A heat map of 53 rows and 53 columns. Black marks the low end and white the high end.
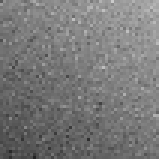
Odd rows or columns: none. Mirror symmetry: none. Ninth with the lowest average: bottom left. Stripes: none. Slope: up to the top right. Ninth with the highest average: top right.
